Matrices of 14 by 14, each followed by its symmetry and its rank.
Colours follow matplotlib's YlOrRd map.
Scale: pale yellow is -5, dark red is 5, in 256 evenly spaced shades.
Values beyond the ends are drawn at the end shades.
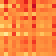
antisymmetric, rank two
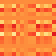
neither, rank one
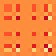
symmetric, rank one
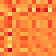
antisymmetric, rank two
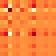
symmetric, rank one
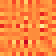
antisymmetric, rank two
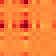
symmetric, rank one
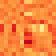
antisymmetric, rank two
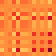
symmetric, rank one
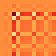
symmetric, rank one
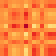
symmetric, rank one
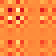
symmetric, rank one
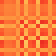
symmetric, rank one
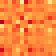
antisymmetric, rank two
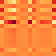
neither, rank one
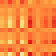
neither, rank one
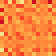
antisymmetric, rank two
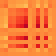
symmetric, rank one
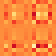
neither, rank one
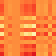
neither, rank one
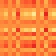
neither, rank one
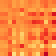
antisymmetric, rank two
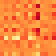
antisymmetric, rank two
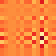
neither, rank one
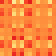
neither, rank one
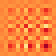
symmetric, rank one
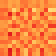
antisymmetric, rank two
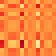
neither, rank one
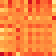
antisymmetric, rank two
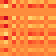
neither, rank one
